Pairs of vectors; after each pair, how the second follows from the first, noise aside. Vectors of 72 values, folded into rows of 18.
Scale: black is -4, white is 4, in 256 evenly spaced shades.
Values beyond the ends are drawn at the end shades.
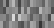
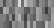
wrapped around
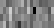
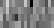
wrapped around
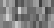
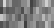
wrapped around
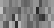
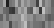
wrapped around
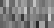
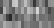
shuffled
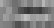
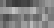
wrapped around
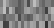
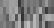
shuffled
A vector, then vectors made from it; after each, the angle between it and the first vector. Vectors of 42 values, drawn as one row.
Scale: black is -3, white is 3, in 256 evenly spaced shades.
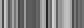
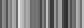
partly opposed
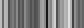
nearly parallel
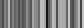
partly aligned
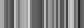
orthogonal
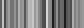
nearly opposite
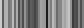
nearly parallel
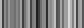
partly aligned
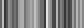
nearly opposite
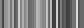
partly opposed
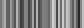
partly aligned
